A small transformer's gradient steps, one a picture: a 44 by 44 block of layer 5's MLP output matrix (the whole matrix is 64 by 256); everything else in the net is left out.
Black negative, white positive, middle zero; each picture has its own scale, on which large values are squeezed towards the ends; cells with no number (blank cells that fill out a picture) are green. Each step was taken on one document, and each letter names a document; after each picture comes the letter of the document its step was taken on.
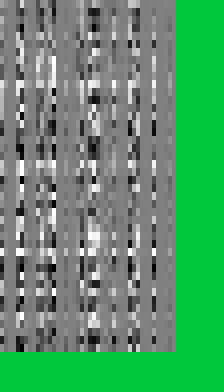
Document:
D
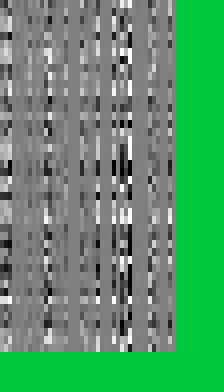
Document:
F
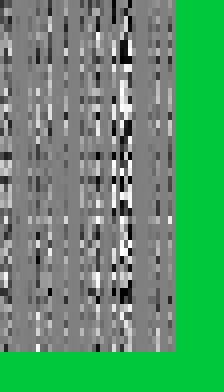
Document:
F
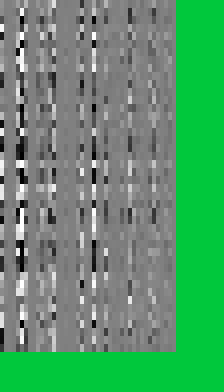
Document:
D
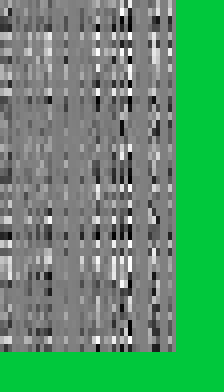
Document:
F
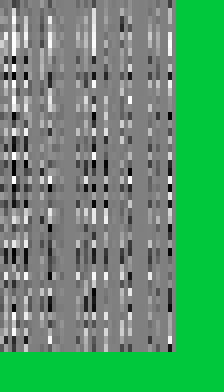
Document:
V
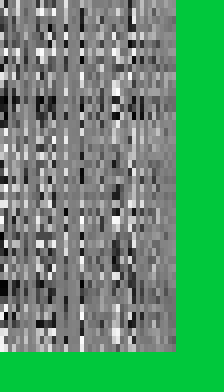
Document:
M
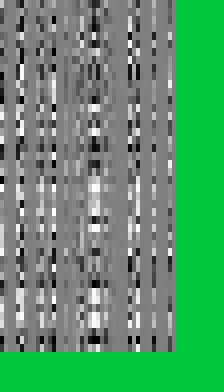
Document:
D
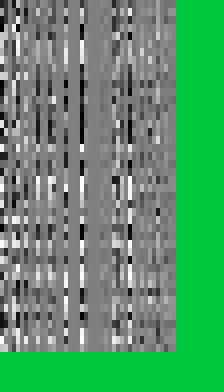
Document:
M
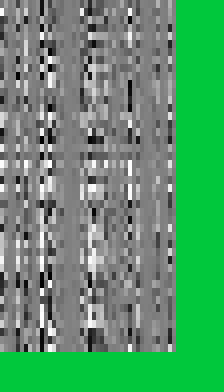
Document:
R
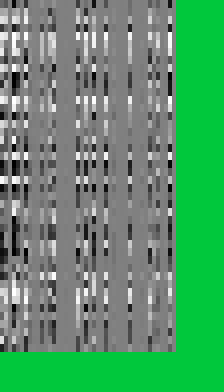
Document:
V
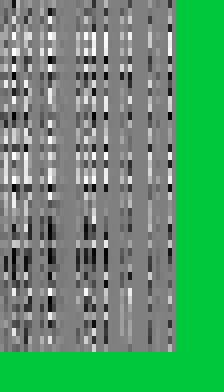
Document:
V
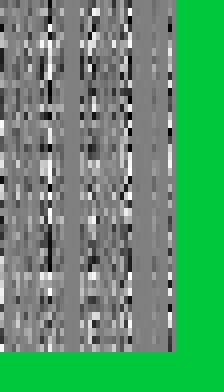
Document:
R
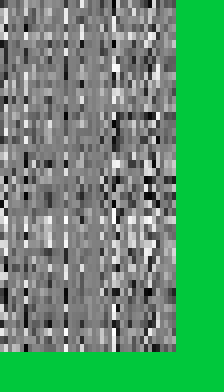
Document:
M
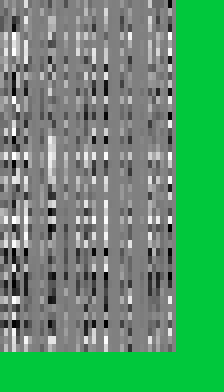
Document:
V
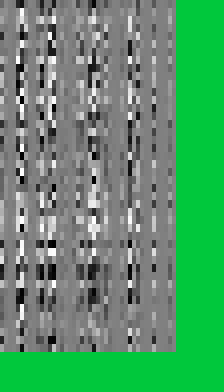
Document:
D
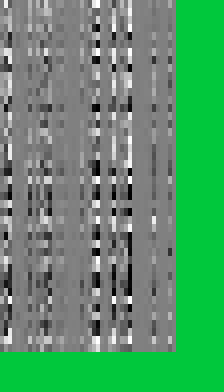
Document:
F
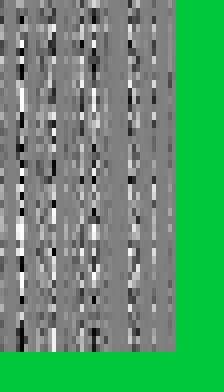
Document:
D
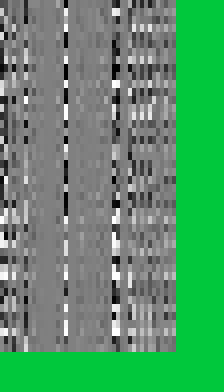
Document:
M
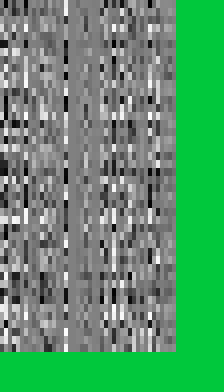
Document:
M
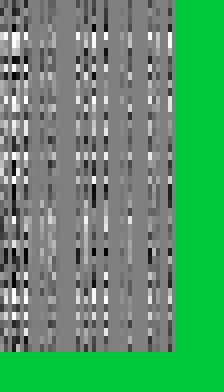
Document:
V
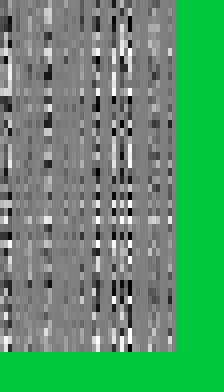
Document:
F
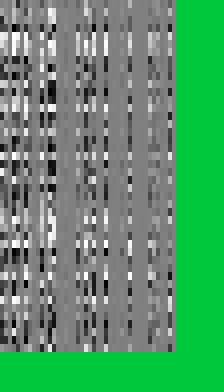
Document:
V
